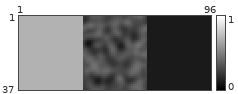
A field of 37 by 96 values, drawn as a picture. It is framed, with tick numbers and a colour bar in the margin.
It is made of 1 by 3 panels. Panel 1,1: high, flat. Panel 1,2: low, blotchy. Panel 1,3: very low, flat.
